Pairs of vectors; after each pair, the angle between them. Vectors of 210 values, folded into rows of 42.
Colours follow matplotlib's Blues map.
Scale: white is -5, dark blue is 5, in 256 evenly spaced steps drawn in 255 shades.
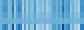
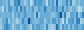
orthogonal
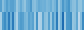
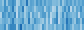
partly aligned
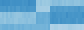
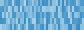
orthogonal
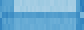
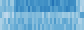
nearly opposite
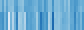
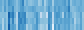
nearly opposite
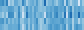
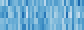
nearly opposite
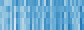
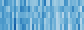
nearly opposite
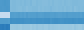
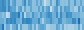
partly aligned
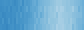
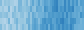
nearly opposite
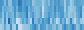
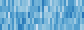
partly opposed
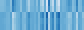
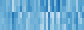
nearly opposite
